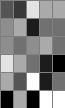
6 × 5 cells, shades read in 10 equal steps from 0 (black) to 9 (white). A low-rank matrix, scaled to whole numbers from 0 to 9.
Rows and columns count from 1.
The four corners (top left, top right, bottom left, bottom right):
3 6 0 9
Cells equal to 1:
3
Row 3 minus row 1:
2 2 -3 0 -2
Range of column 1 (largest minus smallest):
8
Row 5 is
6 3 9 1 4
